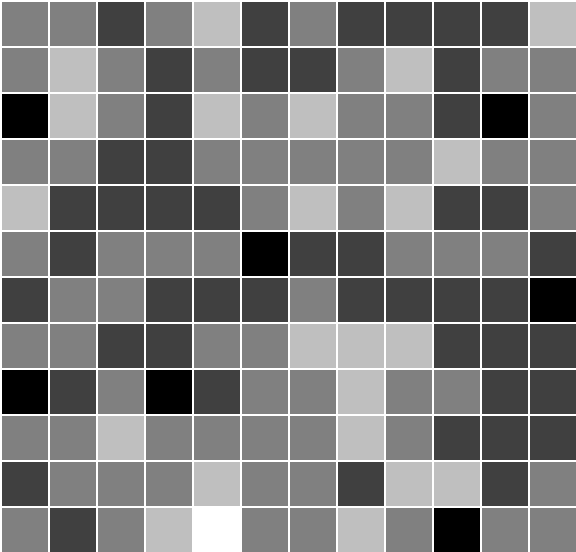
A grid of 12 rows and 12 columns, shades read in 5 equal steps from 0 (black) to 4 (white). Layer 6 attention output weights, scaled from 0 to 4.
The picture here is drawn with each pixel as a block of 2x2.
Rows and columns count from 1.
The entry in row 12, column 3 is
2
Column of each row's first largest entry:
5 2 2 10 1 1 2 7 8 3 5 5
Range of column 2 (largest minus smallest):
2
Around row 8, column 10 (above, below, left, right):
1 2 3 1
